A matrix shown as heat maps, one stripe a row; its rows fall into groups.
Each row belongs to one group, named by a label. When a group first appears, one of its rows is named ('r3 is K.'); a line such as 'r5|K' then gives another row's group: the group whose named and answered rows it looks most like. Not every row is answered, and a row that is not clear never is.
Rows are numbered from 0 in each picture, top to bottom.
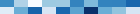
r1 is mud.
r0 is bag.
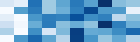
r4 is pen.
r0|pen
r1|mud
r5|mud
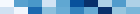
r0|mud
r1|pen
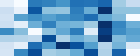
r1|pen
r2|mud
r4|bag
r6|mud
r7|mud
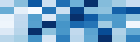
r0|mud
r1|bag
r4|pen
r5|pen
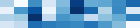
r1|mud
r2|pen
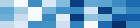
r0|pen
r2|bag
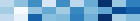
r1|bag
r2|pen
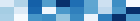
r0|mud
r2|bag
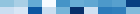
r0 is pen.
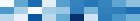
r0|mud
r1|bag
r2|pen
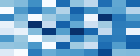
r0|pen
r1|mud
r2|bag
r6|pen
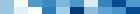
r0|bag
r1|bag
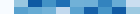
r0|mud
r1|mud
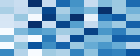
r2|bag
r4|mud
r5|bag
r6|mud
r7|bag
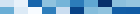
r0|pen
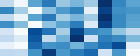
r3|bag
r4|mud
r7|mud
